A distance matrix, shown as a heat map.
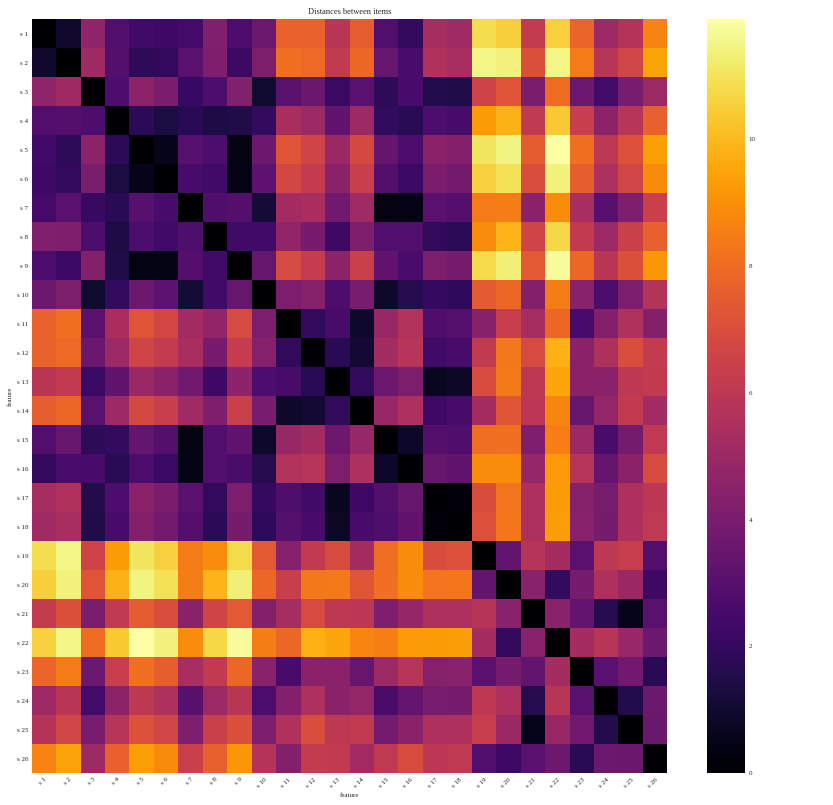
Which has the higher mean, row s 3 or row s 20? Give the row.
s 20
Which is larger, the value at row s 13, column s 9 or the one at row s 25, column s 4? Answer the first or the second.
the second
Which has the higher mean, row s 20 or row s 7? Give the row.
s 20
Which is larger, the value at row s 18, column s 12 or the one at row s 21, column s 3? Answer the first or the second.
the second
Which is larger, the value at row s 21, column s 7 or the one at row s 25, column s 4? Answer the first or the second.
the second
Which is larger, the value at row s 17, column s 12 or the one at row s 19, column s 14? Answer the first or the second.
the second
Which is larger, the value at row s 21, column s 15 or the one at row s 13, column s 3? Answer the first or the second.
the first
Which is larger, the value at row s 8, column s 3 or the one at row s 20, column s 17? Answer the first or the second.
the second
